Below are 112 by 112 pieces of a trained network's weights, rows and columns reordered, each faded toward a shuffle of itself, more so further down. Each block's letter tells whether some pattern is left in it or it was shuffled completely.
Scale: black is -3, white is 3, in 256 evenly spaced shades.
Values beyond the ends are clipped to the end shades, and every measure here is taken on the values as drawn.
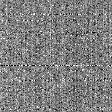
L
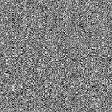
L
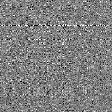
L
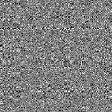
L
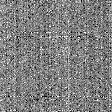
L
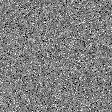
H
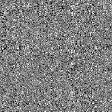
L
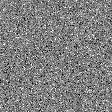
H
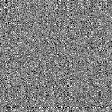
L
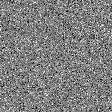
H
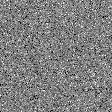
H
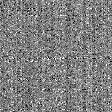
L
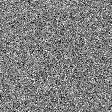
H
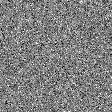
H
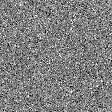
H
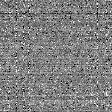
L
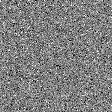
H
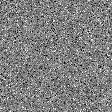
H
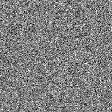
L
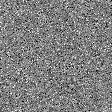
H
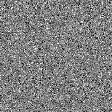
L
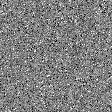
H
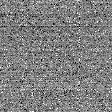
L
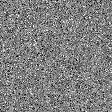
H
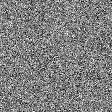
H
